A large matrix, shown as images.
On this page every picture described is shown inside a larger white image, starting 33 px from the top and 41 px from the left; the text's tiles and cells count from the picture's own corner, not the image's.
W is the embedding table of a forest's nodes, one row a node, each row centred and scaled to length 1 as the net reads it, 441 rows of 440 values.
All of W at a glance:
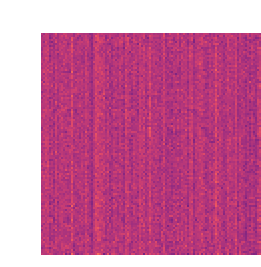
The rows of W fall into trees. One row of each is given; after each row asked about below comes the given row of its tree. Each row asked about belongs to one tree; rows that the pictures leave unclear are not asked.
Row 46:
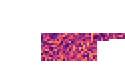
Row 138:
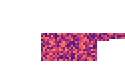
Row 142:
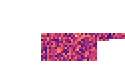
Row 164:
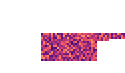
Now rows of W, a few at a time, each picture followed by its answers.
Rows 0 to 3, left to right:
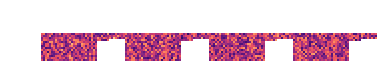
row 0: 46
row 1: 138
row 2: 164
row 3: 138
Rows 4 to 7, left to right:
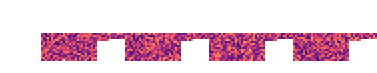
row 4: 164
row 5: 164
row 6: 138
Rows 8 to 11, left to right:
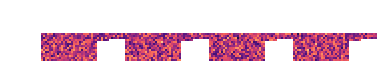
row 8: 46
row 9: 46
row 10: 164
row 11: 46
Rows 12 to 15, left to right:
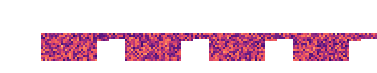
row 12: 46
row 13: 138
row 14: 142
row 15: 142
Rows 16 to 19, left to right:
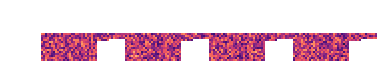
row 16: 46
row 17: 138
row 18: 138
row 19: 138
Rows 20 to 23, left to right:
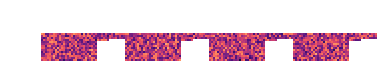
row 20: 142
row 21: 46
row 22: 142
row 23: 46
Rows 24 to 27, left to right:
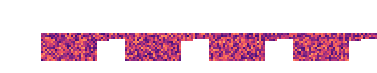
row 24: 138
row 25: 164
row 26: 46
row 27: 46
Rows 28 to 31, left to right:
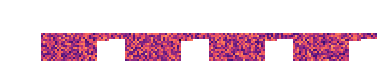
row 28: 164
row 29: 164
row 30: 142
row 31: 164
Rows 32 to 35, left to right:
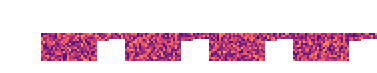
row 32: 164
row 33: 46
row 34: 164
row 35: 46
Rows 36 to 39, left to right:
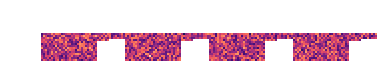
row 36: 164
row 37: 142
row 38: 142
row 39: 138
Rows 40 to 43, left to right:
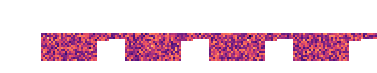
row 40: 164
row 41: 164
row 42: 138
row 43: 164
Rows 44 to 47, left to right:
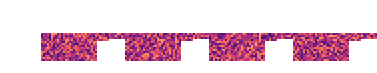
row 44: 164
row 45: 46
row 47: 164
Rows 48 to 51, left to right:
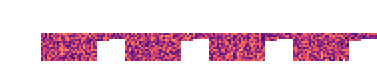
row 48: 138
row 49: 164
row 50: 46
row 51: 142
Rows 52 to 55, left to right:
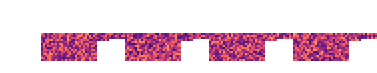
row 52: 138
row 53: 46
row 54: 164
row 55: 142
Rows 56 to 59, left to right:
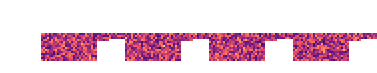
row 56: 46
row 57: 138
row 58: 142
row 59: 164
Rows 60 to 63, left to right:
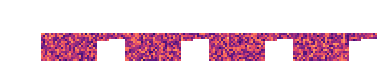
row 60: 142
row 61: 142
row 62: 164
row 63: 46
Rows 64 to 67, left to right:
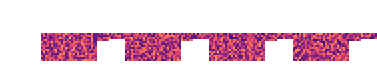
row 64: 46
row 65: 142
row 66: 138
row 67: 164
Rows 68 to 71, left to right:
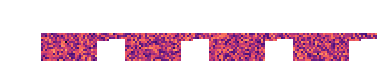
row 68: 138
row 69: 164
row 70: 142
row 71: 142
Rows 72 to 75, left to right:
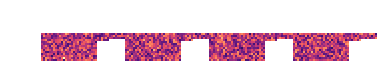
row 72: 46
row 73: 164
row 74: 142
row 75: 164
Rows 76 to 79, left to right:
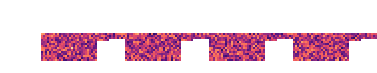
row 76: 142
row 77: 142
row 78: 142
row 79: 142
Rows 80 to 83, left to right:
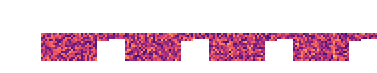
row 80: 142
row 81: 164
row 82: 138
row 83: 138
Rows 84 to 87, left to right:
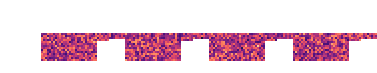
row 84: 164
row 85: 46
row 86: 142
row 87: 164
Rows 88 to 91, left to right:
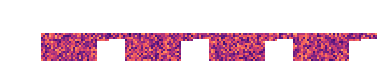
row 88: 142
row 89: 138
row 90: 164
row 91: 142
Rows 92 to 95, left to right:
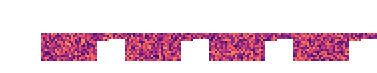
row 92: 164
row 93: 138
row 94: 138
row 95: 142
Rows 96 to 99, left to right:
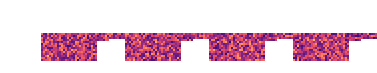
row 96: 138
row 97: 142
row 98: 46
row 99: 46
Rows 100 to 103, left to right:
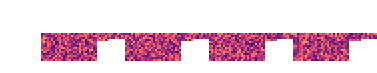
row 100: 164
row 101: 164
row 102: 142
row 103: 142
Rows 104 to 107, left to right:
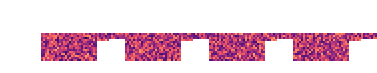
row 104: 142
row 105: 142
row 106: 164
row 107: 164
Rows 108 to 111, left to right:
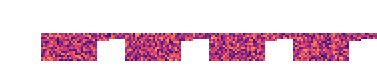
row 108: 142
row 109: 164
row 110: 164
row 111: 138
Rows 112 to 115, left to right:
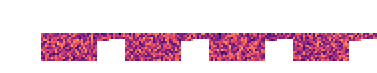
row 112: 46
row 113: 164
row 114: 46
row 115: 164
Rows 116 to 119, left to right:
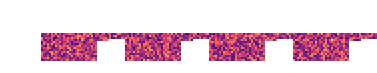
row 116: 164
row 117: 138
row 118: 164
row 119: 46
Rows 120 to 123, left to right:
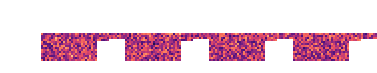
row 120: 46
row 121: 138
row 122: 164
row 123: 164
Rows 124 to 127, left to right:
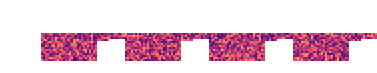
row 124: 46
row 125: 142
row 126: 46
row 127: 142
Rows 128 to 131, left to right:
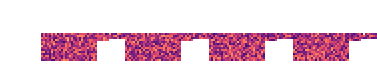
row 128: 164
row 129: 164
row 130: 46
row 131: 46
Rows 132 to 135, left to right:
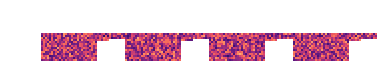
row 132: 164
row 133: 46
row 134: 142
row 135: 164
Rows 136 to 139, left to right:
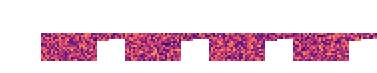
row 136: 164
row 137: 142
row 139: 164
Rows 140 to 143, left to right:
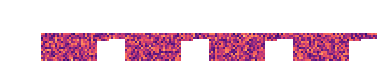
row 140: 46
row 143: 142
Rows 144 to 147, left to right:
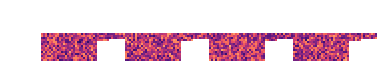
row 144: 142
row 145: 164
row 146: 46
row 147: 164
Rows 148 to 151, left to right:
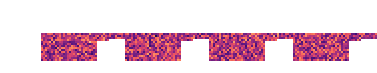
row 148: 164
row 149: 46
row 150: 164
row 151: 138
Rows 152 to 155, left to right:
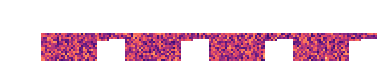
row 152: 142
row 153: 142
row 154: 138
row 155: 142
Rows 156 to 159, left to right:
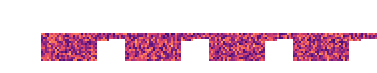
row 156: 142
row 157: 46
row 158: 164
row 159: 142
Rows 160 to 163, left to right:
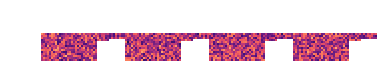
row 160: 142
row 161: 142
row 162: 46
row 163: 142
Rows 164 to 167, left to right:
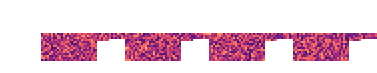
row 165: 142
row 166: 142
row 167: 46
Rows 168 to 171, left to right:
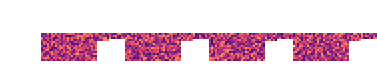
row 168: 164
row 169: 164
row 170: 142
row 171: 164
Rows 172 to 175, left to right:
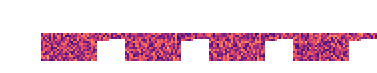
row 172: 164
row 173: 46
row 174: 46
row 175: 164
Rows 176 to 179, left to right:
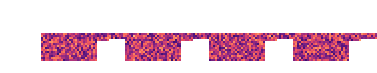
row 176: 46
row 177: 142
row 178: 164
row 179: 164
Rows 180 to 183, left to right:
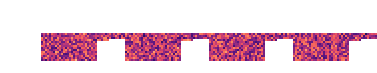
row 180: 164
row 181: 142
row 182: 142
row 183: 138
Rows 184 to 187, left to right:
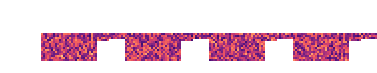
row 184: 46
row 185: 138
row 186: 164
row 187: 46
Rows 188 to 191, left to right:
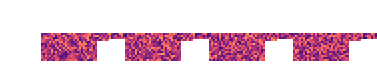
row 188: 164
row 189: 164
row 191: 164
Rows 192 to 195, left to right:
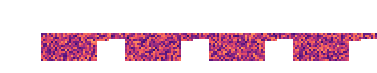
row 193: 142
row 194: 164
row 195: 164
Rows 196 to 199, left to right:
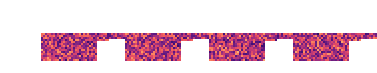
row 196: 142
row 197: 142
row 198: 142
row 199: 164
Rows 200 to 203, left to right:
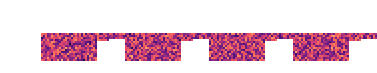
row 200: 142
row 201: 164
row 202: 164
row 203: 164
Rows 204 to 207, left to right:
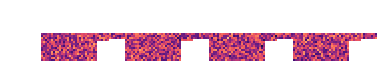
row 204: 164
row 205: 142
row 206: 164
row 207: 164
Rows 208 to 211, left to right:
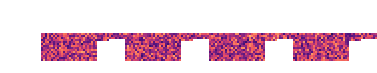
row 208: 138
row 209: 142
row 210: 164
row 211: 46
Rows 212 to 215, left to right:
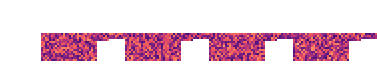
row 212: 164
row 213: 138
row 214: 138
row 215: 138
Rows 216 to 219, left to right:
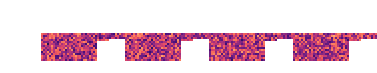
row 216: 142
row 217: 142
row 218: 138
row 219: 164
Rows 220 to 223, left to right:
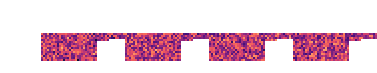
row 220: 138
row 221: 138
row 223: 46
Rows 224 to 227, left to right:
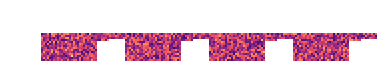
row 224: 164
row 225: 138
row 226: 142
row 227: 142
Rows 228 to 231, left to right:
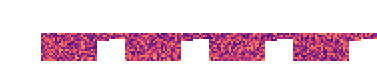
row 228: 138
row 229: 46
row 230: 46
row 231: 164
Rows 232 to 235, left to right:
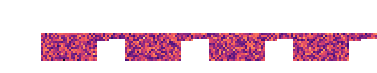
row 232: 138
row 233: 164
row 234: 164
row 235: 142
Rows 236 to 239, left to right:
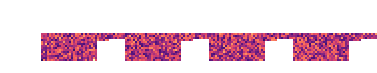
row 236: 142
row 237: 164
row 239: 138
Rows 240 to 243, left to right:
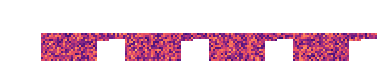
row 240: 142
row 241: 138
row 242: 138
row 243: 142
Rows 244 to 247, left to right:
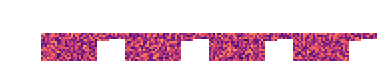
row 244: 142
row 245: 46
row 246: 138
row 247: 164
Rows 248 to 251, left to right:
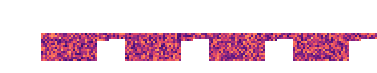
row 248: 142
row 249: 46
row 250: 138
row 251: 164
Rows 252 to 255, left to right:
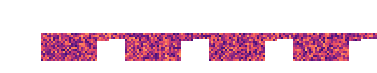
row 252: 164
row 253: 138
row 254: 164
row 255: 46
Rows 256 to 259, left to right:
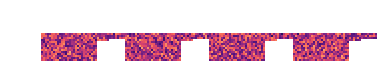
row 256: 142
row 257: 164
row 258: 164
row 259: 46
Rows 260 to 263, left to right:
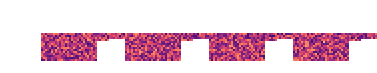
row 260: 164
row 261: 142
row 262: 46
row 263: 142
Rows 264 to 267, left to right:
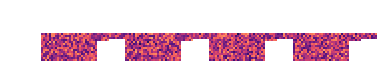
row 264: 164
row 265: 164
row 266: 142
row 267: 138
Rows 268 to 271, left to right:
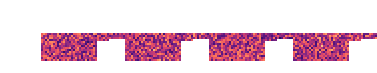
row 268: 142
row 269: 164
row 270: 46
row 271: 164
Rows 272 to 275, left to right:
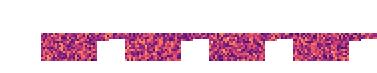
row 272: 138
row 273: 46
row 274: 164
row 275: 138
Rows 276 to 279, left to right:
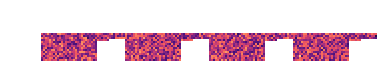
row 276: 138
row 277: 142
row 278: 142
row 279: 142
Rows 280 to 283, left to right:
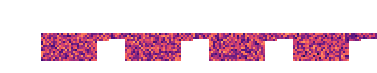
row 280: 164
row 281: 164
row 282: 164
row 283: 46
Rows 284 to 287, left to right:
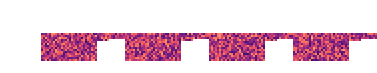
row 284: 164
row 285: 46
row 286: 142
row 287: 142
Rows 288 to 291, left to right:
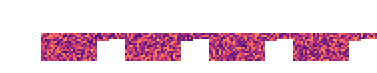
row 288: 142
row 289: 46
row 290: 164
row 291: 164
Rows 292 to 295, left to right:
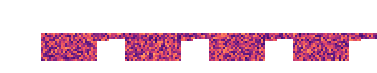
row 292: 164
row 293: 46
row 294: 142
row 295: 142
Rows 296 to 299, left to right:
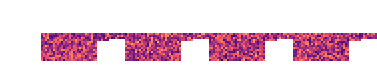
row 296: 46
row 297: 164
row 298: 142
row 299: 142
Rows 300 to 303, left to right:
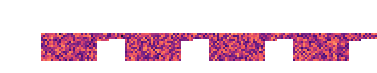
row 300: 142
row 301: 138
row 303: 138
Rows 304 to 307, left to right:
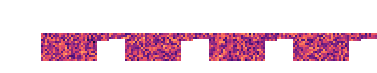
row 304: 138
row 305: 164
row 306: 142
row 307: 142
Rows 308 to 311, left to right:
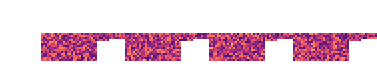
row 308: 142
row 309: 138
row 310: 142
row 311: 138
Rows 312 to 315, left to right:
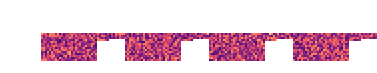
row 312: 142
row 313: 138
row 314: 164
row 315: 46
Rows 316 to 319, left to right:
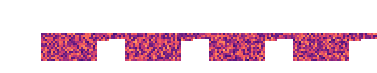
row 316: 164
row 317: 46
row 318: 142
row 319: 142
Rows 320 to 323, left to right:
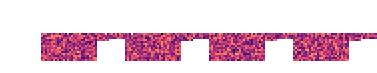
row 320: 142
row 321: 138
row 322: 142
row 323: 46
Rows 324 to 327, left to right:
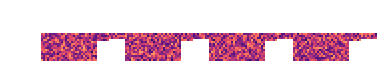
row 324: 46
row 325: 142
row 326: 164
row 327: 164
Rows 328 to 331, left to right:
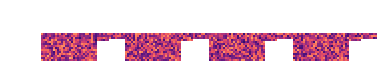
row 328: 46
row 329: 164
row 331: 46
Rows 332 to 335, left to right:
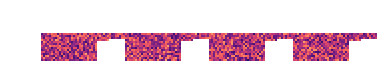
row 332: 164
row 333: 138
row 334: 142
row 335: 142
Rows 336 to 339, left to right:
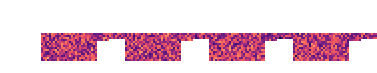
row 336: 164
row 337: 164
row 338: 46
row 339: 138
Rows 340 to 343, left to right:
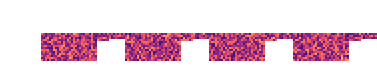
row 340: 46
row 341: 164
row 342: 164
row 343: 46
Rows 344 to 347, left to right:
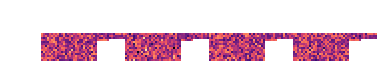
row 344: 142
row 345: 46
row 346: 142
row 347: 142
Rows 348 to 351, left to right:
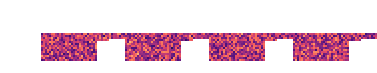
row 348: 164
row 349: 138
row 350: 164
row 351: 138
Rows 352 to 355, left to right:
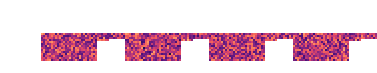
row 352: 142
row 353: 142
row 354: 164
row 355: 164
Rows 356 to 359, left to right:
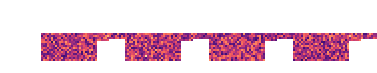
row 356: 164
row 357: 138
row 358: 46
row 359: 164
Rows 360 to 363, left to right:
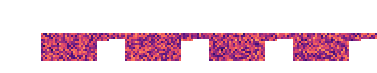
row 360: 138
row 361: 142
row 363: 164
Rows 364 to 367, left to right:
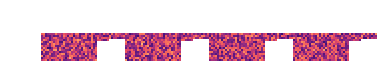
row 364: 46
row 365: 46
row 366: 164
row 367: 138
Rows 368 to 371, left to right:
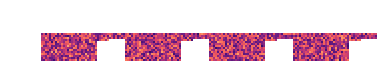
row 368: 164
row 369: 142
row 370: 142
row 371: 142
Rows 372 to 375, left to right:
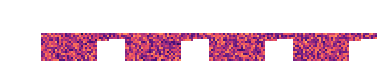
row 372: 142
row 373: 142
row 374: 142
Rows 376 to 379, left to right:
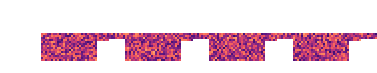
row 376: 142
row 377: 142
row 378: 164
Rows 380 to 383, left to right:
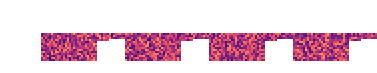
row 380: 164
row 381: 46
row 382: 138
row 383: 46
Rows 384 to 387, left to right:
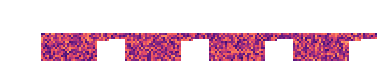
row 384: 164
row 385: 164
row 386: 138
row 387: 164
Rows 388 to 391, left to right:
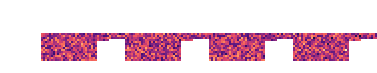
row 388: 46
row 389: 142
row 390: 46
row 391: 164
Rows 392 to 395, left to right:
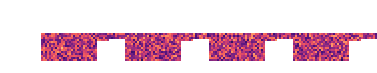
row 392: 142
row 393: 164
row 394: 164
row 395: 164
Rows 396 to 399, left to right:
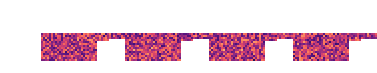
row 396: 164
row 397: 46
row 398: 46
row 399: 142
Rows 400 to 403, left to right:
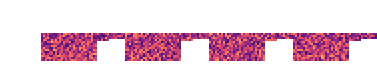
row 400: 46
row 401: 142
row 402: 142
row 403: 46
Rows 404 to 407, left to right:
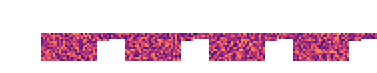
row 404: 142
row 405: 46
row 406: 46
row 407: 138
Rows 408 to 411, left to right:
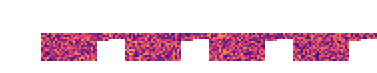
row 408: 164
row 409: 46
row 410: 142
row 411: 164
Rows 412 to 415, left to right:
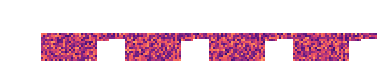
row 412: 142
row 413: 46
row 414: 46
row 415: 46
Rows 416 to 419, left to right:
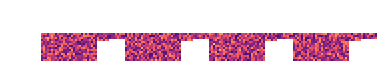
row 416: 142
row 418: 142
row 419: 164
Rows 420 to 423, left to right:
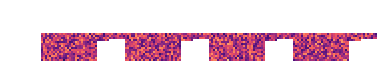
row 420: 138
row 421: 142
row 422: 138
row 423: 164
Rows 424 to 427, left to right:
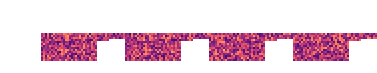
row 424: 138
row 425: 138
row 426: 142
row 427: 164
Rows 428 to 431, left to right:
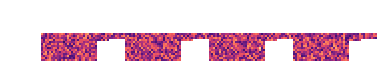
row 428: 138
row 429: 164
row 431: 46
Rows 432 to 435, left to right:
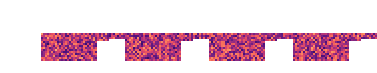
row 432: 142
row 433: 138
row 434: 142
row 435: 138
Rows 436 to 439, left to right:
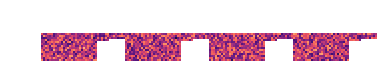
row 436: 46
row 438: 138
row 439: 142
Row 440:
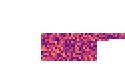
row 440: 142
